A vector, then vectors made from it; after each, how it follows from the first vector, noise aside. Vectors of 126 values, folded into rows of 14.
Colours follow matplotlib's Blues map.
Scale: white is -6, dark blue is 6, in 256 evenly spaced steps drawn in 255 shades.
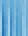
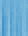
shrunk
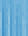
shrunk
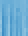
shrunk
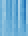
reversed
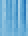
reversed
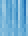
reversed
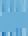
partly zeroed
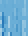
partly zeroed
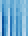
scaled up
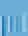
partly zeroed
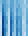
scaled up
